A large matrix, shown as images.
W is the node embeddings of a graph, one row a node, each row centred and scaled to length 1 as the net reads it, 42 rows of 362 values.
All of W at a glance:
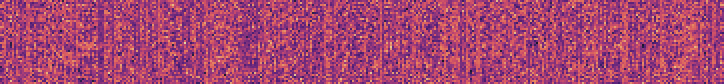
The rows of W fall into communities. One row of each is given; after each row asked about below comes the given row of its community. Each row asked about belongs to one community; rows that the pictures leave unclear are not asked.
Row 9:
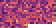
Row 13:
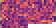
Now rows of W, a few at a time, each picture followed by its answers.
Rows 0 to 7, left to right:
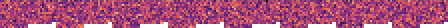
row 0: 9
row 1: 13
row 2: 13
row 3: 13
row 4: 9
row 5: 13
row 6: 13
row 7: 9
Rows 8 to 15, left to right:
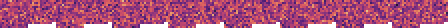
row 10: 9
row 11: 13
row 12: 13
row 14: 13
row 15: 9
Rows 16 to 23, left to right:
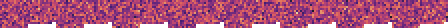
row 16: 9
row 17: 13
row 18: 9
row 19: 9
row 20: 9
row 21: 13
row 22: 13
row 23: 13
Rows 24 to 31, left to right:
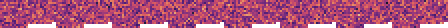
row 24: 9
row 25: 13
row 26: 13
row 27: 13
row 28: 13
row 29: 9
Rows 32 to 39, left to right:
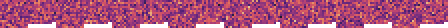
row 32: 9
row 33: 9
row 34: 9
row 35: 9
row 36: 13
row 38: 13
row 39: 9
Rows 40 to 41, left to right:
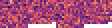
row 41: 9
